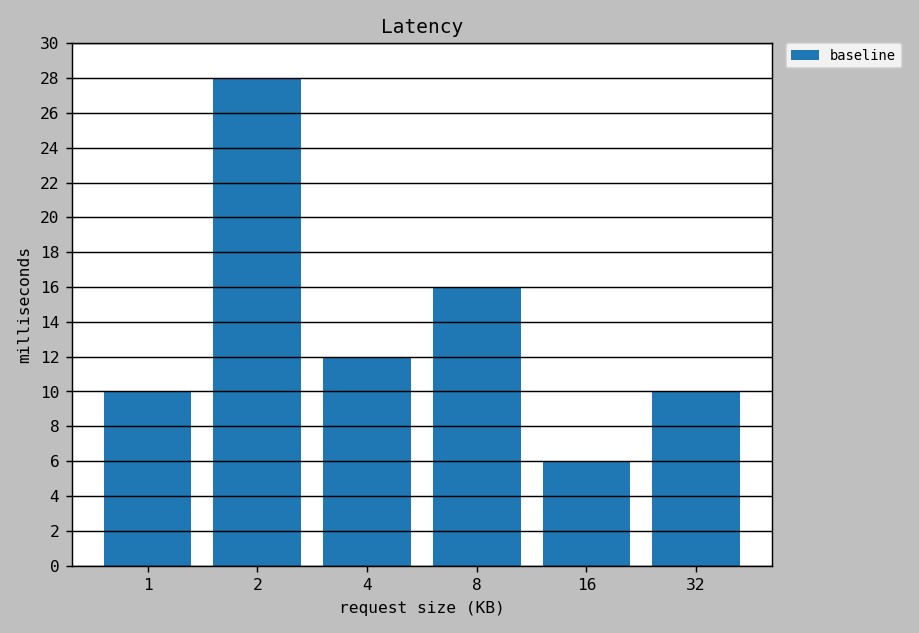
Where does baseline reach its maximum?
2
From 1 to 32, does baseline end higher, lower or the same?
the same
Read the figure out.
Title: Latency
x-axis: request size (KB), ticks 1 2 4 8 16 32
y-axis: milliseconds, ticks 0 2 4 6 8 10 12 14 16 18 20 22 24 26 28 30
Legend: baseline
Values:
baseline: 10 28 12 16 6 10
